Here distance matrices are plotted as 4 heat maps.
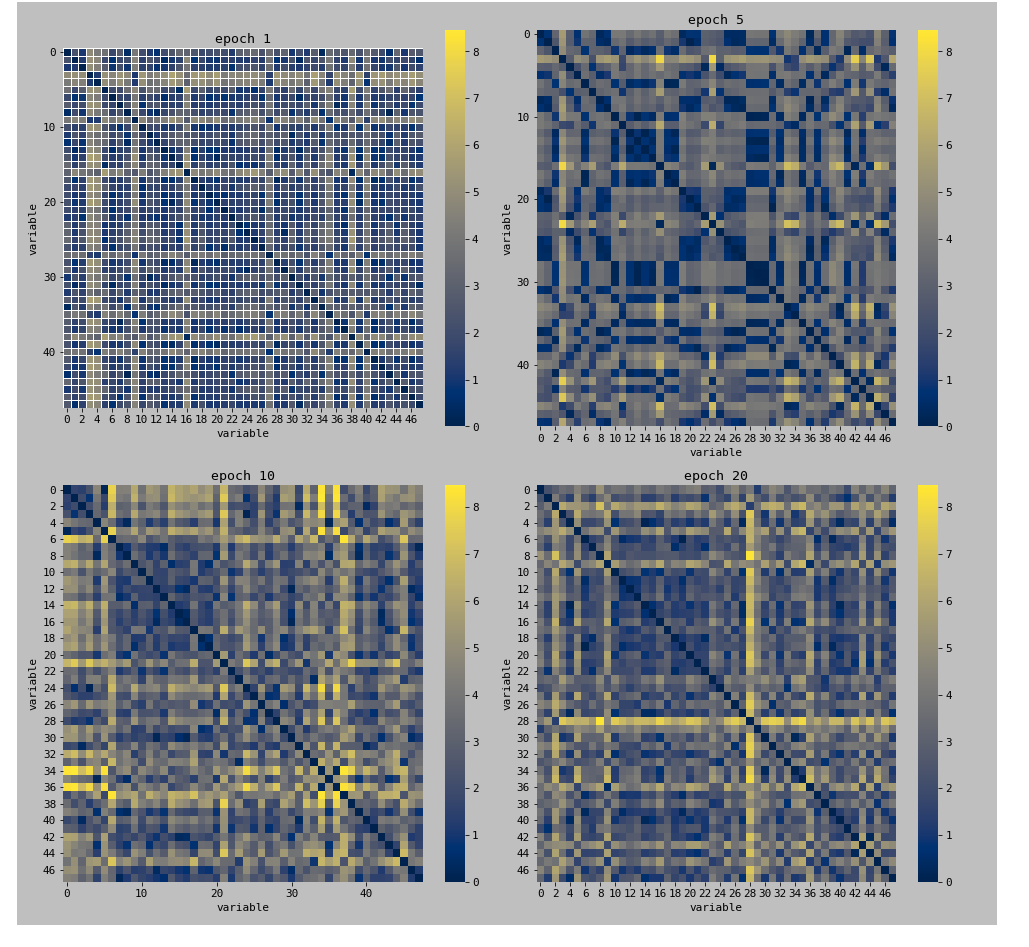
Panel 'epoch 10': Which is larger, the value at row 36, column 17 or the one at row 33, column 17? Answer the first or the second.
the second
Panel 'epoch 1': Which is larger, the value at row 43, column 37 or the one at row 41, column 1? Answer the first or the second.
the first
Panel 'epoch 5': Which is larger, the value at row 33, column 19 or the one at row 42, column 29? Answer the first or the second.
the first
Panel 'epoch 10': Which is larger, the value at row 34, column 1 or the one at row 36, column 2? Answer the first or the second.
the first
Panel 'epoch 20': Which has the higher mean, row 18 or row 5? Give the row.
5
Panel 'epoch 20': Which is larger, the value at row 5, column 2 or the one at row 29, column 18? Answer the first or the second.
the first
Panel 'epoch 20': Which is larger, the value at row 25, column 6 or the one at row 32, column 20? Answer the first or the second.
the first
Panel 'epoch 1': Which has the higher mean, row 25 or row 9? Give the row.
9
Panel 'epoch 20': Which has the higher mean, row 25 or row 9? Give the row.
9
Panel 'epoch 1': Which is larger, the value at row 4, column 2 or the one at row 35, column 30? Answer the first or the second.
the first
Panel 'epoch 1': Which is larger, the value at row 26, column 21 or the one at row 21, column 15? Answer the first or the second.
the second
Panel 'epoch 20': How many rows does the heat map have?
48
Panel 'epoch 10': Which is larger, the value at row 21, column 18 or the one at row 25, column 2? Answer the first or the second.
the first
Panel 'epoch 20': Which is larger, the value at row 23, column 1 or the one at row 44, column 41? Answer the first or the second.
the first
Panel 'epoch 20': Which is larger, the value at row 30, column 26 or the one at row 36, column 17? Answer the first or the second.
the first
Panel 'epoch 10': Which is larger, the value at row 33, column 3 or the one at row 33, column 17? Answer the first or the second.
the second
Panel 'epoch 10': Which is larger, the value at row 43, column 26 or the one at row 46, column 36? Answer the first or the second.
the first
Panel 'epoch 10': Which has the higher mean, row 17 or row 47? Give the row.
17
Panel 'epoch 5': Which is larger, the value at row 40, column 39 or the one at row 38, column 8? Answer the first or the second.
the first
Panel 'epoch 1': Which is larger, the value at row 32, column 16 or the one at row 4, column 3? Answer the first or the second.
the first
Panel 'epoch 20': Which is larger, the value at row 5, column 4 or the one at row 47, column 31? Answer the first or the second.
the first
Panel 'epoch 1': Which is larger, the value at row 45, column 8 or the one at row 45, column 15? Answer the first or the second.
the second
